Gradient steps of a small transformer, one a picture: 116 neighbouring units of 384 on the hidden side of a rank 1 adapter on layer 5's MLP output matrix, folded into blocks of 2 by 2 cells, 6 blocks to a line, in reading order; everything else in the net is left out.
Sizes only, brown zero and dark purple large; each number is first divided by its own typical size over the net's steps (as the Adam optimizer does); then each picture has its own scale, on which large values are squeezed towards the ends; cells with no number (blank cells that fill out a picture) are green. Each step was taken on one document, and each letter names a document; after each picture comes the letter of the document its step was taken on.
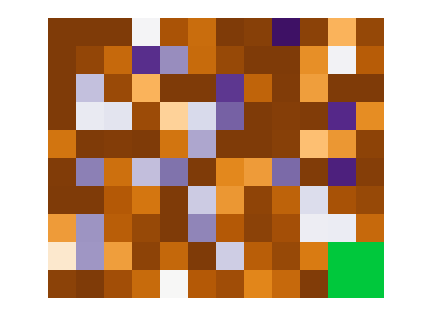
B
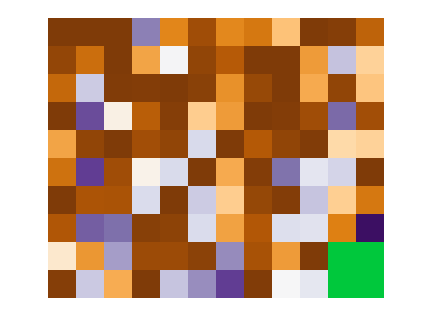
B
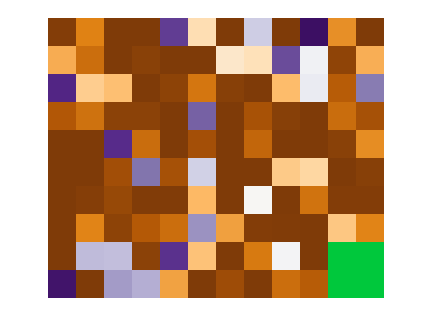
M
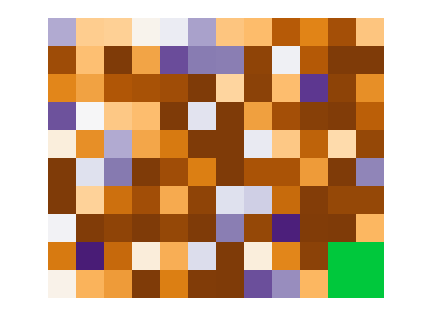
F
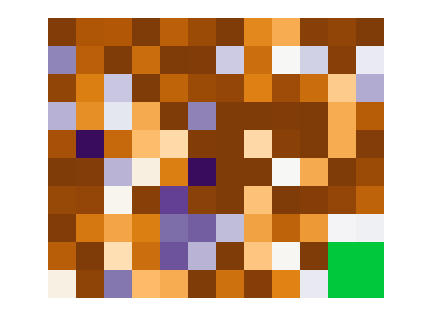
M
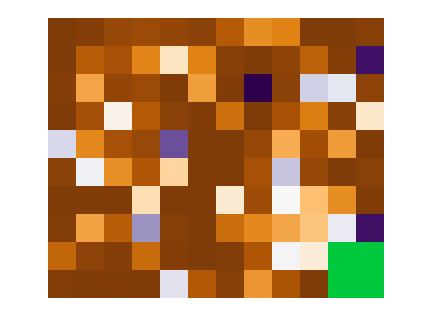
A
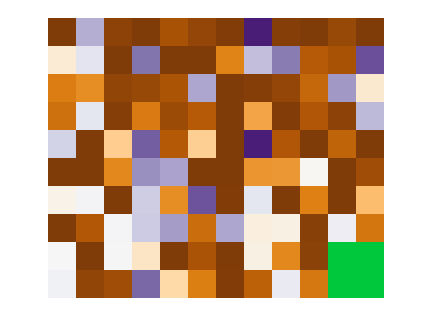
M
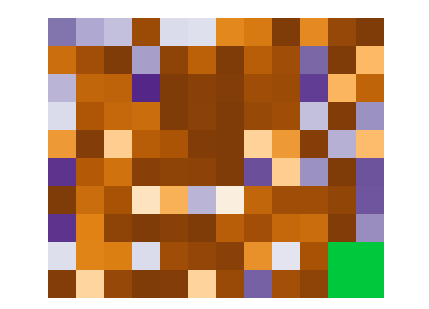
F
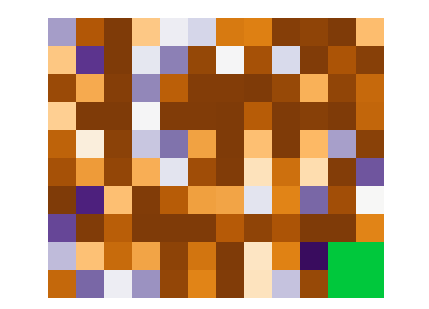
F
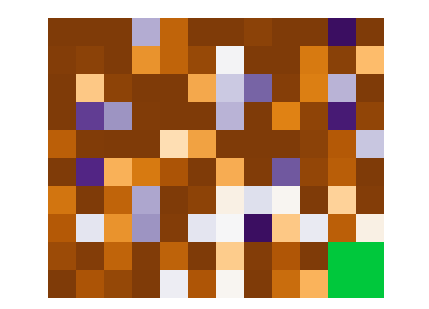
B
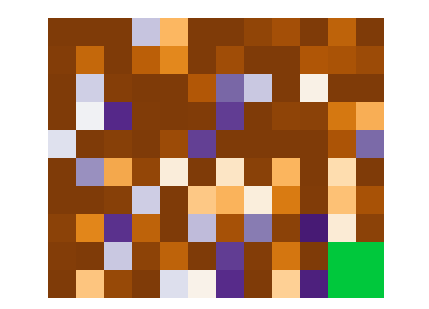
B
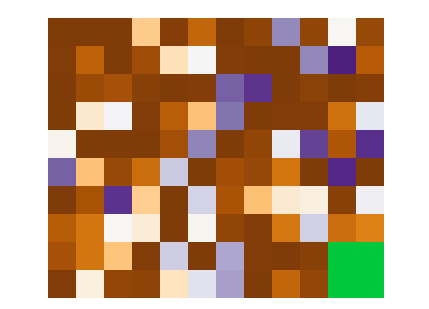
B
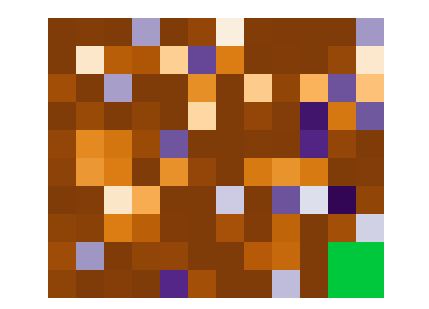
A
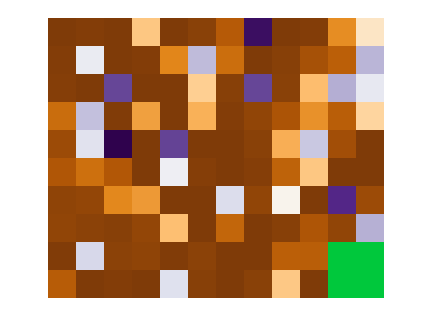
A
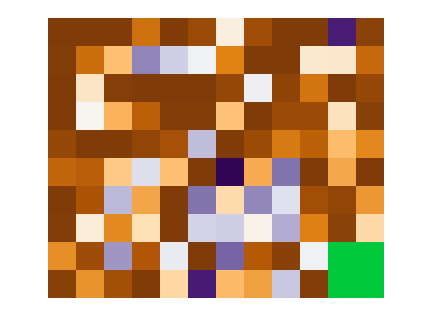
B
